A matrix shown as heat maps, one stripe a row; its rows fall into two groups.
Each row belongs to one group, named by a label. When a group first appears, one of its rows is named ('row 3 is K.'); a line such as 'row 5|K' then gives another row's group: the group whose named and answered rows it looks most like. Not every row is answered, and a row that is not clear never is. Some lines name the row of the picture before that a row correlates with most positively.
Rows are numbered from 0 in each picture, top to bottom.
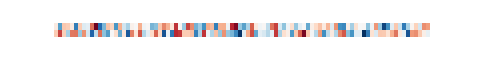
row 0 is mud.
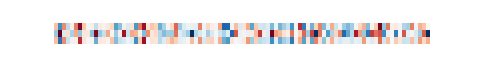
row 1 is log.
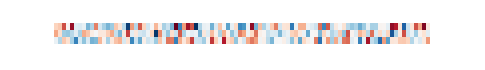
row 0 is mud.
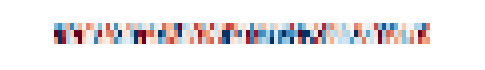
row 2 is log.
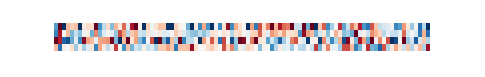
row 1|log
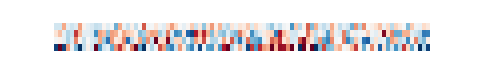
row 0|log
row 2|mud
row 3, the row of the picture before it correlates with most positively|0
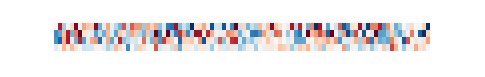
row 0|log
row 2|mud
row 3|mud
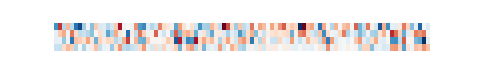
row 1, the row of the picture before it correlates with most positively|3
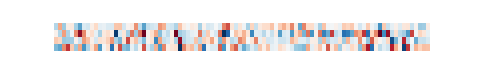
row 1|log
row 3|mud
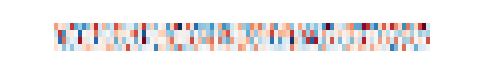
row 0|mud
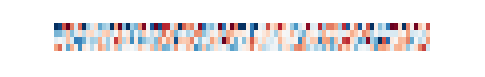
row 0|mud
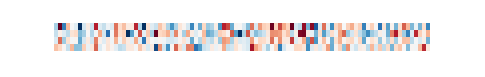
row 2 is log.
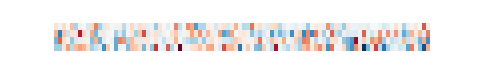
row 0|mud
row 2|log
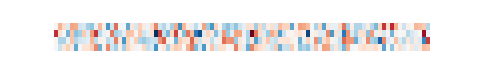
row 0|mud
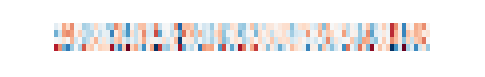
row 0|mud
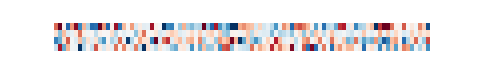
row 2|mud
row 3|log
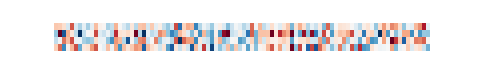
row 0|mud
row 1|log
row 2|mud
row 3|log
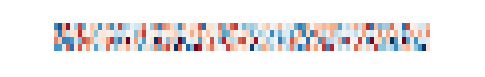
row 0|mud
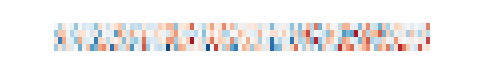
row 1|log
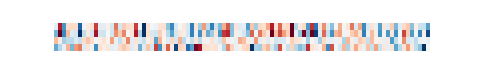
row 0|log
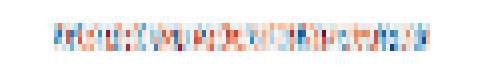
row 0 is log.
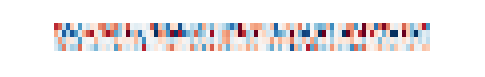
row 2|log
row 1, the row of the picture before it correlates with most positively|3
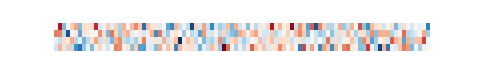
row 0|log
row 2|mud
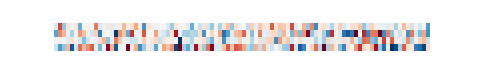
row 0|log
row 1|log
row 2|mud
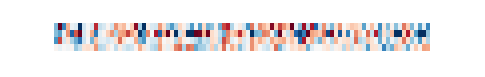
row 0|log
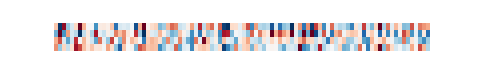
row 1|log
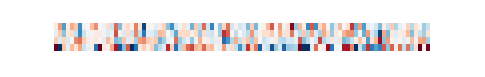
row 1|log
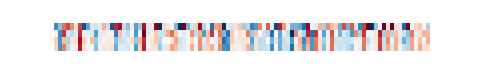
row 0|mud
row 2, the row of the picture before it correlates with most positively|2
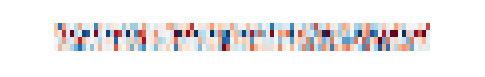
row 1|mud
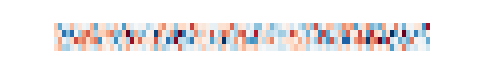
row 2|log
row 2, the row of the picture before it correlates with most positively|2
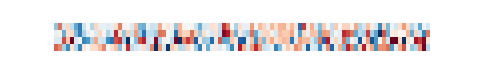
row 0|log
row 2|mud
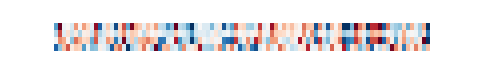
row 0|log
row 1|log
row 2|log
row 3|mud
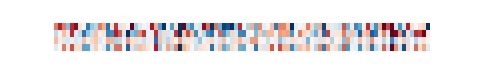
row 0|mud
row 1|mud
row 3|mud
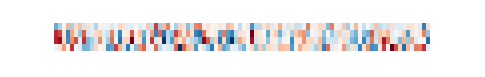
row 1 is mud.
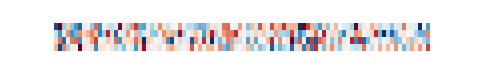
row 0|log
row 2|log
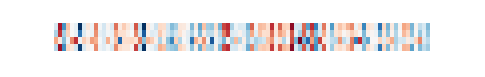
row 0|log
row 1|log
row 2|log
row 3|log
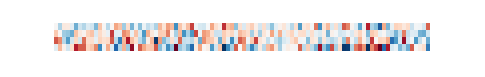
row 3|log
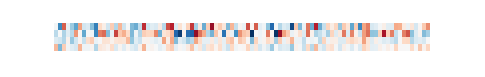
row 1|mud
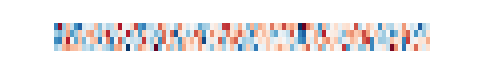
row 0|log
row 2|mud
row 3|mud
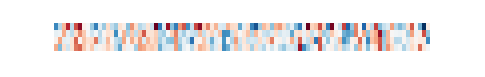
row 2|log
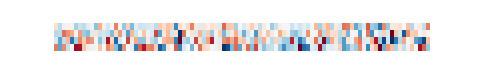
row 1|mud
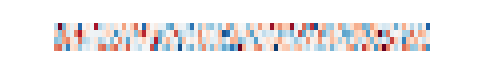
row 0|log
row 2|mud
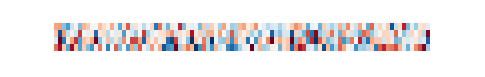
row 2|log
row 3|mud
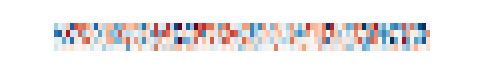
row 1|mud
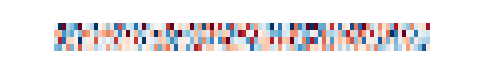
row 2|log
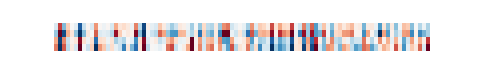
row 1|log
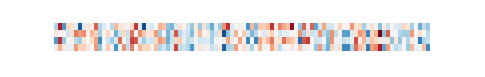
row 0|log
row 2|log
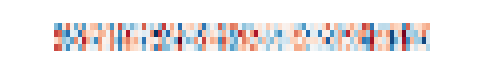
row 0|mud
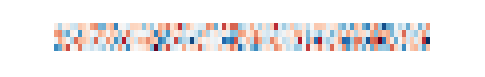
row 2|log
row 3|mud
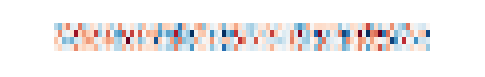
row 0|mud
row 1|log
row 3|log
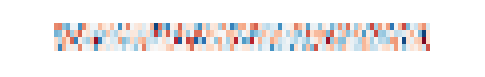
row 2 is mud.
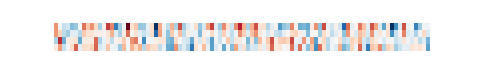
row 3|log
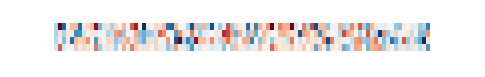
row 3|log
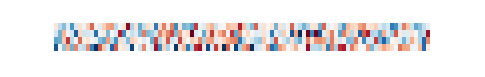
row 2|mud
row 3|mud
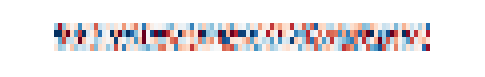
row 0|log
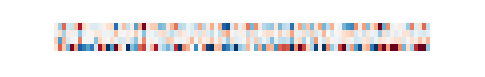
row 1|log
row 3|mud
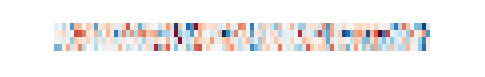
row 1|log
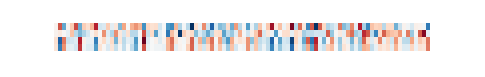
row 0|log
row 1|mud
